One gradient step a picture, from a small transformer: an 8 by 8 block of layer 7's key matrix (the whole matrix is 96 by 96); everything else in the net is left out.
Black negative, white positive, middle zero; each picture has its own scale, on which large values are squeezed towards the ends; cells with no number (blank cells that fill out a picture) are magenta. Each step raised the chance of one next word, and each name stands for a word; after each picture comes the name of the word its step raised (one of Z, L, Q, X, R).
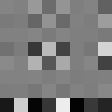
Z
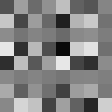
Z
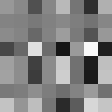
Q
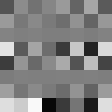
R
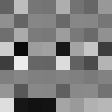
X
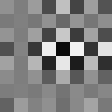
Q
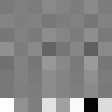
R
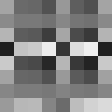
Q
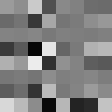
Z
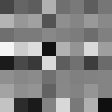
X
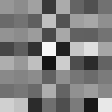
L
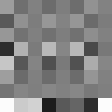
L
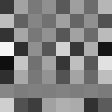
X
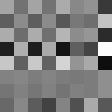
Z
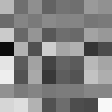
L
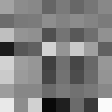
L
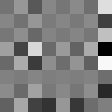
Q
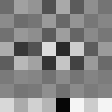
Q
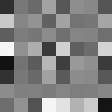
X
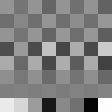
L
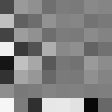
X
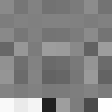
L
